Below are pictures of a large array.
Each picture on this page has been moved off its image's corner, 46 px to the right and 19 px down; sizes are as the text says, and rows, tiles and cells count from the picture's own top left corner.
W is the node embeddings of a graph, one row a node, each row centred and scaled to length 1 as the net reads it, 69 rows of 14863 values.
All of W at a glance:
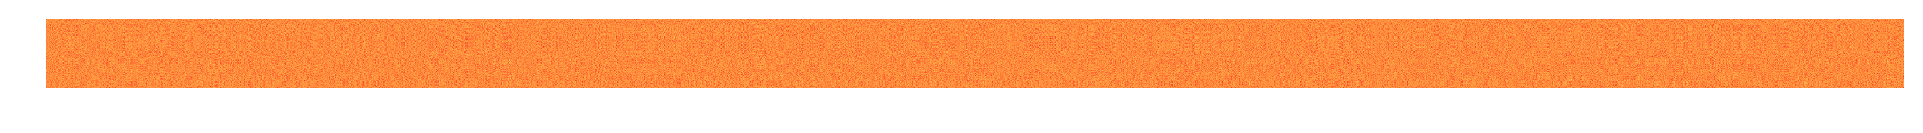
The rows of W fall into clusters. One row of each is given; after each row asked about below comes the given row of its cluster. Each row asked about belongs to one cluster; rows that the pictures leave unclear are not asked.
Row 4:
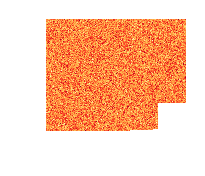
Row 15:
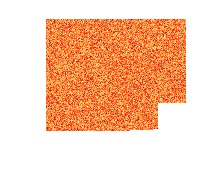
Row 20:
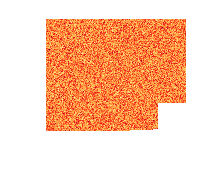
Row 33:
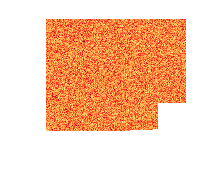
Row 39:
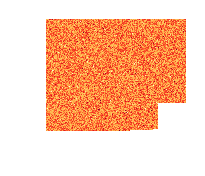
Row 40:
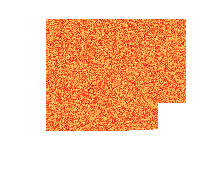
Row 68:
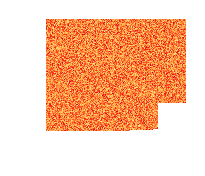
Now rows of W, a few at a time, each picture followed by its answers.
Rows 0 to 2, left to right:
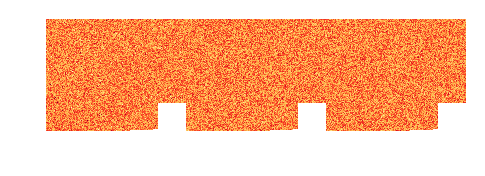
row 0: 15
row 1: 33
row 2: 68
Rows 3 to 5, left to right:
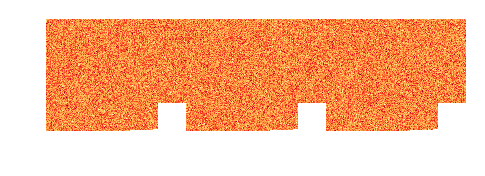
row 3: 39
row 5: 40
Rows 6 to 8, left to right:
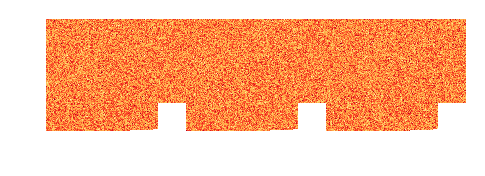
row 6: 15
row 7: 15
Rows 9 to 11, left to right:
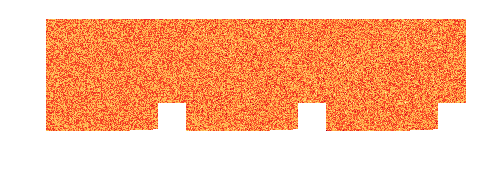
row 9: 20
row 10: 20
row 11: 15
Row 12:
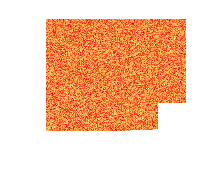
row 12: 33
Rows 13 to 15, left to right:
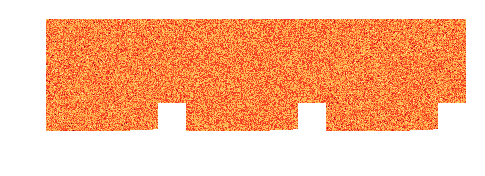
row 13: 39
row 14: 20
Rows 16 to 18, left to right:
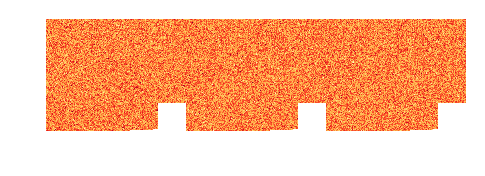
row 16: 15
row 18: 39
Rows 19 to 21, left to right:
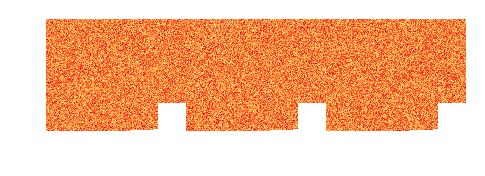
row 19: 39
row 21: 68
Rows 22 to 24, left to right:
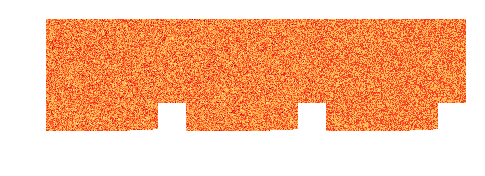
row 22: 40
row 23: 39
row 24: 20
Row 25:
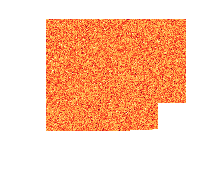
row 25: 39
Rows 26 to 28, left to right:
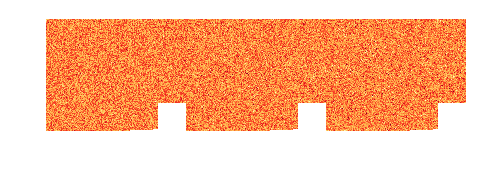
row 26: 39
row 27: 20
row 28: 20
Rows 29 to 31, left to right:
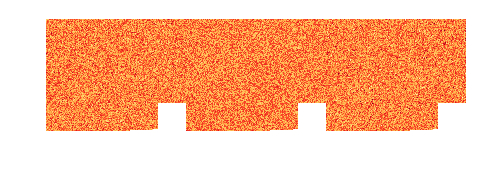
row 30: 15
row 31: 39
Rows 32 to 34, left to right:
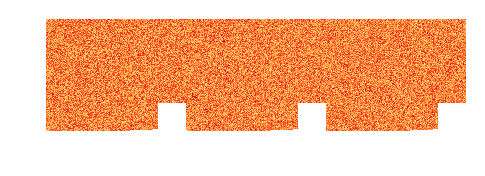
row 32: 33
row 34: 4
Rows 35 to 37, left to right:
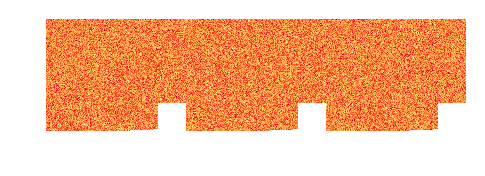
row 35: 15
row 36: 33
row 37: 68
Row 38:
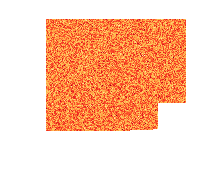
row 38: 15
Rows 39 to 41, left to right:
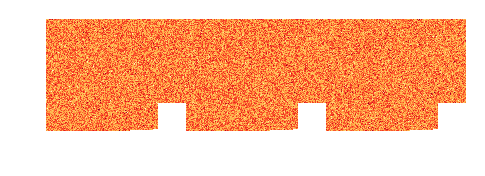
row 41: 40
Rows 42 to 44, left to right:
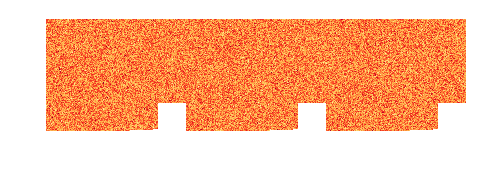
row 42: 68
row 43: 40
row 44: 40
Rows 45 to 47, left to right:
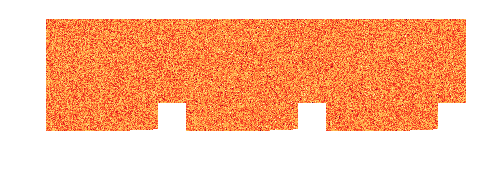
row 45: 15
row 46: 20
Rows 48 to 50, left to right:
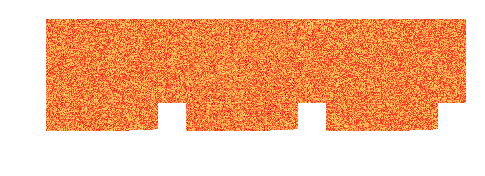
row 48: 68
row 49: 15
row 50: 20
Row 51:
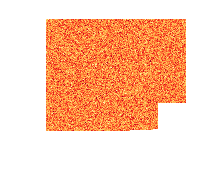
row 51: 33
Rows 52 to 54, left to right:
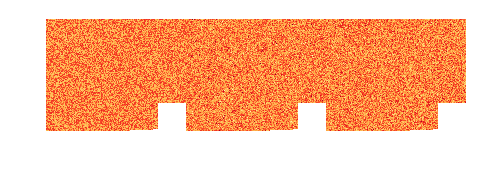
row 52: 20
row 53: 39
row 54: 33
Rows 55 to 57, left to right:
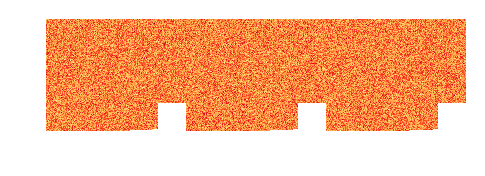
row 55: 39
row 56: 4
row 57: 68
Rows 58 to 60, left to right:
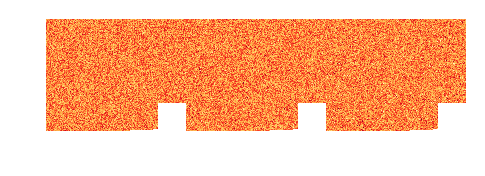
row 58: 39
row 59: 68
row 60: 68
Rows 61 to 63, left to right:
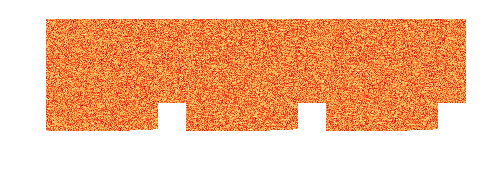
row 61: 20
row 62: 40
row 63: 40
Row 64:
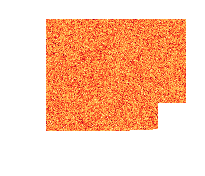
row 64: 68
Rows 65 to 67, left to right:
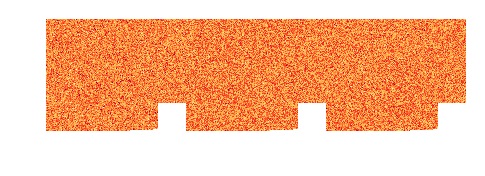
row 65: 40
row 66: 40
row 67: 15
